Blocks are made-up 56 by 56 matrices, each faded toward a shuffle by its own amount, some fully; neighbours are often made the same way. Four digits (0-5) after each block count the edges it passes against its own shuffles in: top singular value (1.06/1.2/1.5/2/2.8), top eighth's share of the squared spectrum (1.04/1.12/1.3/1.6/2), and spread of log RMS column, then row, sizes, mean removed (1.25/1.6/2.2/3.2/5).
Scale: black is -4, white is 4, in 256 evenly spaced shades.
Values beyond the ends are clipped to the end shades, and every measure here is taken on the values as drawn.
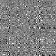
4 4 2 2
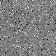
0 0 0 0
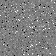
2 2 0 1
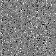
1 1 2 0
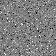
0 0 0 0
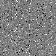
1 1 2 0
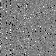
2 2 2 0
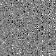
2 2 2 0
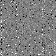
2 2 2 0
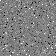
0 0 0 0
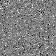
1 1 0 0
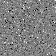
0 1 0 0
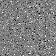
1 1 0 0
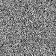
2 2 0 0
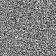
2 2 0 0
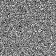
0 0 0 0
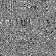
3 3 1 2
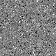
0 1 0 0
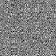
3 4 2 2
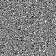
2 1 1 0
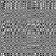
4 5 3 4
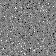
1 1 0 0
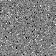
1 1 0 0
